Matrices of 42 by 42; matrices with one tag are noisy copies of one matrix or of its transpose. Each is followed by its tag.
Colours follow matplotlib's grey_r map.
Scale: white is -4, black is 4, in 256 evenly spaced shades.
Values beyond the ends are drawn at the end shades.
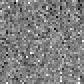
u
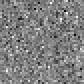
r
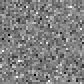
r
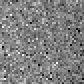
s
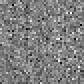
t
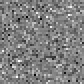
r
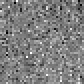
u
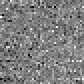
u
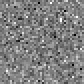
r
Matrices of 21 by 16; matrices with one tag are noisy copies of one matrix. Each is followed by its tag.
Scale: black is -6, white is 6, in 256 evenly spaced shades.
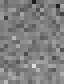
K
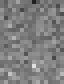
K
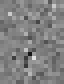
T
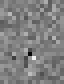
T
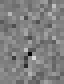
T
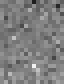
K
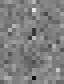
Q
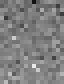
K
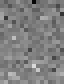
K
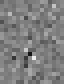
T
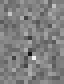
T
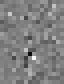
T
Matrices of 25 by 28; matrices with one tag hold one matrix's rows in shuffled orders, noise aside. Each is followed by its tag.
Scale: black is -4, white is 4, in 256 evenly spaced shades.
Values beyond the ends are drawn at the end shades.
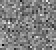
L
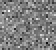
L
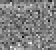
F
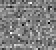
F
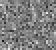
L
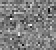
F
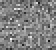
F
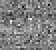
F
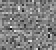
F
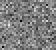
L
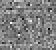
F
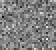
L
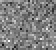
L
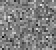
L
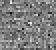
F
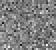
L
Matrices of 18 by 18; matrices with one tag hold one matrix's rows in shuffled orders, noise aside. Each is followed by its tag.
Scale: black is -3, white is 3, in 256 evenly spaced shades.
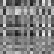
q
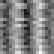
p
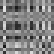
q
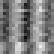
p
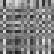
q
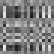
q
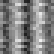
p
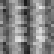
p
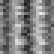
p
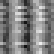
p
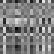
q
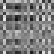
q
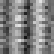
p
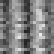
p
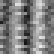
p
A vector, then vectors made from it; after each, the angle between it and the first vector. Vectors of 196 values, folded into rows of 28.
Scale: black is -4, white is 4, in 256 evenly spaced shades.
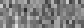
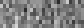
nearly parallel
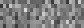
nearly opposite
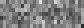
orthogonal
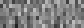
nearly opposite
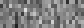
nearly opposite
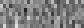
nearly parallel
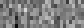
nearly opposite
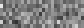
orthogonal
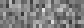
partly opposed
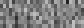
nearly opposite
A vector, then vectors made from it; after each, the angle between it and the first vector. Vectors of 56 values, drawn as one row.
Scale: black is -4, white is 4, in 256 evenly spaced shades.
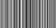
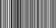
orthogonal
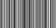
orthogonal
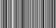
orthogonal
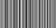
nearly parallel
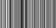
orthogonal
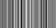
nearly opposite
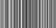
nearly parallel
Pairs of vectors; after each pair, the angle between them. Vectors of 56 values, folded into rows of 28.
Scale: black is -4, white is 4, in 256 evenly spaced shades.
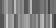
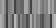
nearly opposite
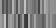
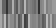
nearly parallel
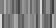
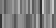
nearly opposite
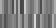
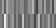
partly opposed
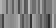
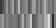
nearly opposite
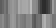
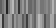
orthogonal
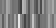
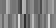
nearly parallel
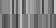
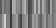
partly opposed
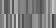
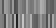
nearly opposite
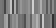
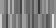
partly opposed
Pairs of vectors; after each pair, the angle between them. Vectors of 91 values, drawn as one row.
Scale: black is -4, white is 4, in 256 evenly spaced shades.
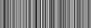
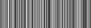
partly opposed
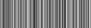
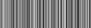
nearly opposite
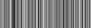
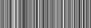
nearly opposite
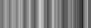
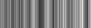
nearly opposite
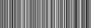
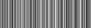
nearly parallel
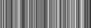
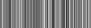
orthogonal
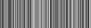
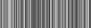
nearly opposite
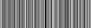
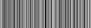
nearly parallel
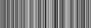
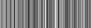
nearly opposite
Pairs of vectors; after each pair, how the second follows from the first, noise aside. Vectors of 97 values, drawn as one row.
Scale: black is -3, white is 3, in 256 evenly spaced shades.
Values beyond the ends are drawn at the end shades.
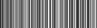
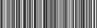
wrapped around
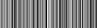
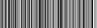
wrapped around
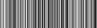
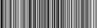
reversed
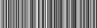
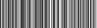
reversed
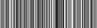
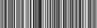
reversed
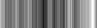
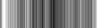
reversed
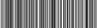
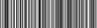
wrapped around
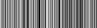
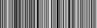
reversed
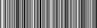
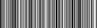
reversed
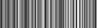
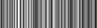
reversed
